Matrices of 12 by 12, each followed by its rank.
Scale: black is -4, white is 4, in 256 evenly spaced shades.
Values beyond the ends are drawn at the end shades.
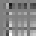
one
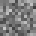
full rank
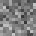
full rank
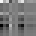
one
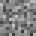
full rank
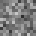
full rank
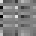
one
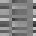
one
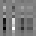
one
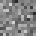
full rank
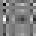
one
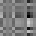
one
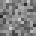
full rank
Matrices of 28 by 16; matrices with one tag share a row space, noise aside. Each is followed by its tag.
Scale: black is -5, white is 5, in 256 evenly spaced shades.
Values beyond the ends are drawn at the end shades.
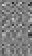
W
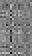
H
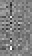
H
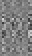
W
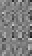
W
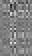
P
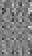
W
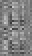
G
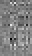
P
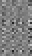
W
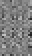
W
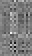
P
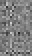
H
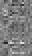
G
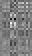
P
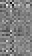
H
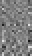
W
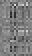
P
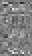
G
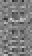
G
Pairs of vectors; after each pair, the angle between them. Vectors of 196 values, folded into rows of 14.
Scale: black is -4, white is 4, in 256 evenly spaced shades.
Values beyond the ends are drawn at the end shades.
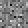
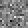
nearly opposite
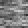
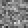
partly aligned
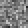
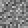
partly aligned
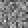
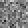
nearly opposite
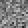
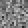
nearly parallel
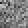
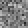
partly opposed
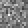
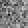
nearly opposite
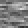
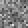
orthogonal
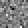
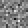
partly aligned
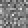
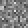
orthogonal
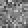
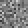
orthogonal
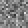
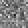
nearly parallel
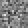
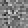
nearly opposite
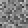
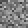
nearly opposite
